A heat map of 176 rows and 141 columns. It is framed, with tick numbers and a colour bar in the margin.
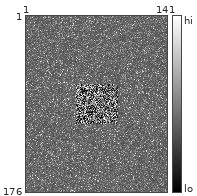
Roughest part: centre. Slope: none. Stripes: none. Histogram: skewed, a long tail of high values. Grain: fine. Odd patch: rougher, in the centre. Seam: none.
